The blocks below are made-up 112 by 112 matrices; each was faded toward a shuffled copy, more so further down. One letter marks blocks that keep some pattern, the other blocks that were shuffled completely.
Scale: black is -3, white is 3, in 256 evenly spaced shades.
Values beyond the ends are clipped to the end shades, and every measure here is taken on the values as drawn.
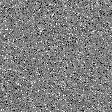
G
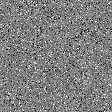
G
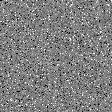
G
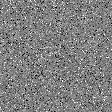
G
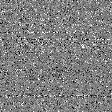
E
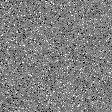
G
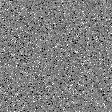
G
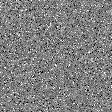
G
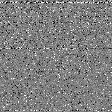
E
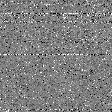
E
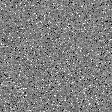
G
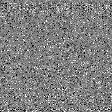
E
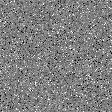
G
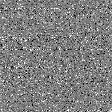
E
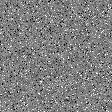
G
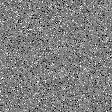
G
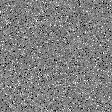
G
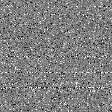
E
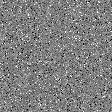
G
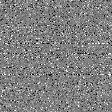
E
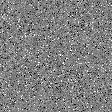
G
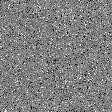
G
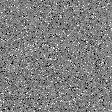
G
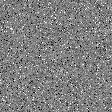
G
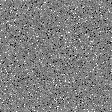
G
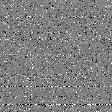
E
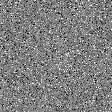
G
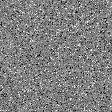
G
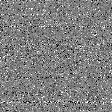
E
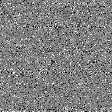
E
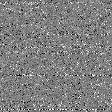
E
